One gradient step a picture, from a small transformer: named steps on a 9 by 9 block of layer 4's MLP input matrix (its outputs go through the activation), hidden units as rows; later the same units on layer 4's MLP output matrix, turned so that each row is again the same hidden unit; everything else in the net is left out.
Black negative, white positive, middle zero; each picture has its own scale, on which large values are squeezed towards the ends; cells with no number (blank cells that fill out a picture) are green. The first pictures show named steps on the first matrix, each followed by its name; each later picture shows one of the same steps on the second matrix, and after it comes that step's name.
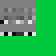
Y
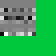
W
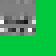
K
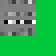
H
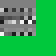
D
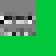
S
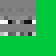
D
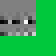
S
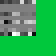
H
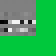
K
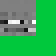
K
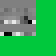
Y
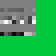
Y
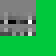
S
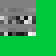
W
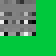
H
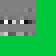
D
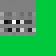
K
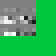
W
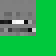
K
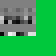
Y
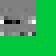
D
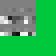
W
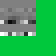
Y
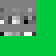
Y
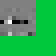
D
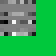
H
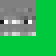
D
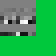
Y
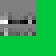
S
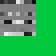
H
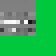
K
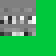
W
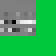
K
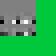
S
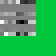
H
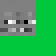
K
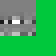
S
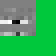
D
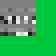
W
